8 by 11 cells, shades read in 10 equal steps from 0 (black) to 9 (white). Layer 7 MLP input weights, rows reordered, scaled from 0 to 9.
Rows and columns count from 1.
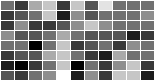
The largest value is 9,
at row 8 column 5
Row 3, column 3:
2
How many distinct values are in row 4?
6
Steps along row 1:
down up up down up down up down same same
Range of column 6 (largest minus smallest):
7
